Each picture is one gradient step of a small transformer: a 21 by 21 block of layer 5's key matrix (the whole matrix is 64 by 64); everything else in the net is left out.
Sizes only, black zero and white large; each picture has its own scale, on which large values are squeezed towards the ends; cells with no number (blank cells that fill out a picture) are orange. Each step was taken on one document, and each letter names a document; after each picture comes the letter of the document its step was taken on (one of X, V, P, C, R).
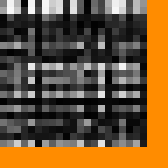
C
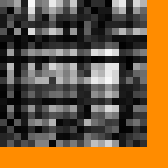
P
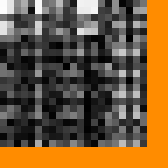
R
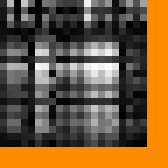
P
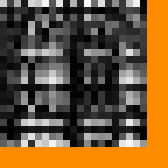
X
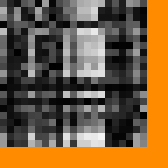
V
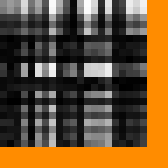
P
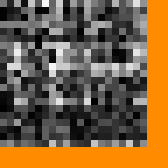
X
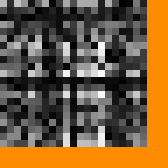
V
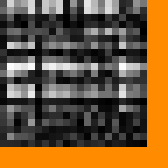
C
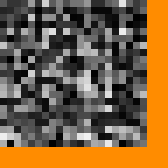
C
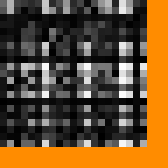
C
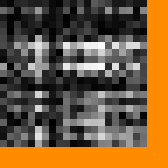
V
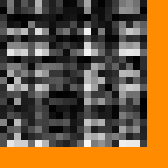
R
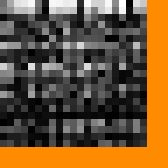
C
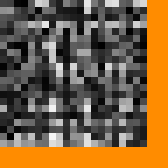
X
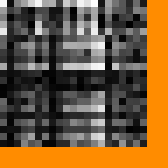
V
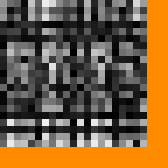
X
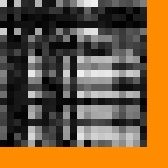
V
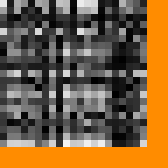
R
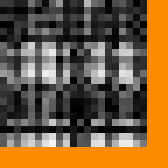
X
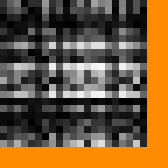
C
